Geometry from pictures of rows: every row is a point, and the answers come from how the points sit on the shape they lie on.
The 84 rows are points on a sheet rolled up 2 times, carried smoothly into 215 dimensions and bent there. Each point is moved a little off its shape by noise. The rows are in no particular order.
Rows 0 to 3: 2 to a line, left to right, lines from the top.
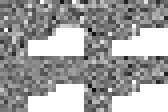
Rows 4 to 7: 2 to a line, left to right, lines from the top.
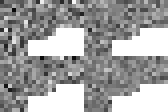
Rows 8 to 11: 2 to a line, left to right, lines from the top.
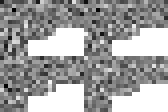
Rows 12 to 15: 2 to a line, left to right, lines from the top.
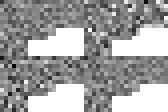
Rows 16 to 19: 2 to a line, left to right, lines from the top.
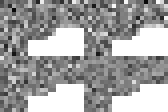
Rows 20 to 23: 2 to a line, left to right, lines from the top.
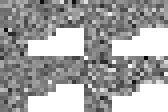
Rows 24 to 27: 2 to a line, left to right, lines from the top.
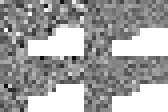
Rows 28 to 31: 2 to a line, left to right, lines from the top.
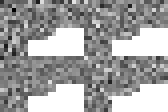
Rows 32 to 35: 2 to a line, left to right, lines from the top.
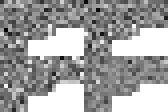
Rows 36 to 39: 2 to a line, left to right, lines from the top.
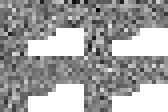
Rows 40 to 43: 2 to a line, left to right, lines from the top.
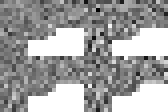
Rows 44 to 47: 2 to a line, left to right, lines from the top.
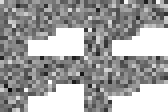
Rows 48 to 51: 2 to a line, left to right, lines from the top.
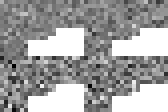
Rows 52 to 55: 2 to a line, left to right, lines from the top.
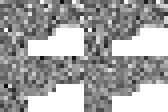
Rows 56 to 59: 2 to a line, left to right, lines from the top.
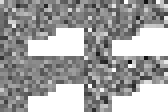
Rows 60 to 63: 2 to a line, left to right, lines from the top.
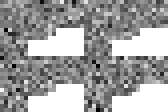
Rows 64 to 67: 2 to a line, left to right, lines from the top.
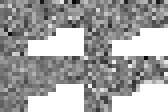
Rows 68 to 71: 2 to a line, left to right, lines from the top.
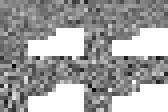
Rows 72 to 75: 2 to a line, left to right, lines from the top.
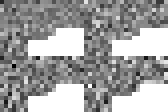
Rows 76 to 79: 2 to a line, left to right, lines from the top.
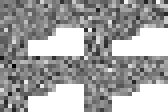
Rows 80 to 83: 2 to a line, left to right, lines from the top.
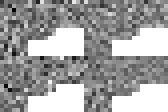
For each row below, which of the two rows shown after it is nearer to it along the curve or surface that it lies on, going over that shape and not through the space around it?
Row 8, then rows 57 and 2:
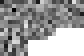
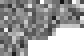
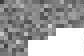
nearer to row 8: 57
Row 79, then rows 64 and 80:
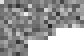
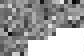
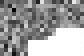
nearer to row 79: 64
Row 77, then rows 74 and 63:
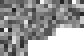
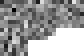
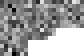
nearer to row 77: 74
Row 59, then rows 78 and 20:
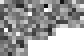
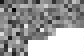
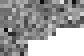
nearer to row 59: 78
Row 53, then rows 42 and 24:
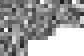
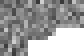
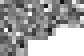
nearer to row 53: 24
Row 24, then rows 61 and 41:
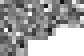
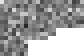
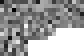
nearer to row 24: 41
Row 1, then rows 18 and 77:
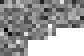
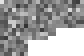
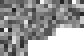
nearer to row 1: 18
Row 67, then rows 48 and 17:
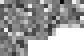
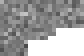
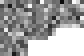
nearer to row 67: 17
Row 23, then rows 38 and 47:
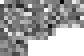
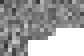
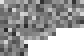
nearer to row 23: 47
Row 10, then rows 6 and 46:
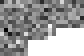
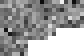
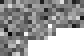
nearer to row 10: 46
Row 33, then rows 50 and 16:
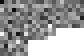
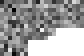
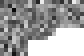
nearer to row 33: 50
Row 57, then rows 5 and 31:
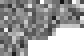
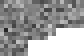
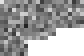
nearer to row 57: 31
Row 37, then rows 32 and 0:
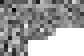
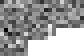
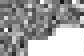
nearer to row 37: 0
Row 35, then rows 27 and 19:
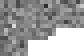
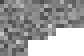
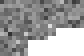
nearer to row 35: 19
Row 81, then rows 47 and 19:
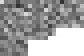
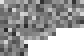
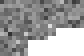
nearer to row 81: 47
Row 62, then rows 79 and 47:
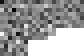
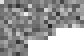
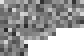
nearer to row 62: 47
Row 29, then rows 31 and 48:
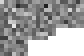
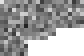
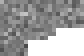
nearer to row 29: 31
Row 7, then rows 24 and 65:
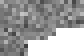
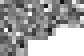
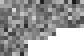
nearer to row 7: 65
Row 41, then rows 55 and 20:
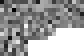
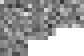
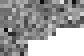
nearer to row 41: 20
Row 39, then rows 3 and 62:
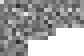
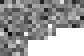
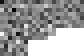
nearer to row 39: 3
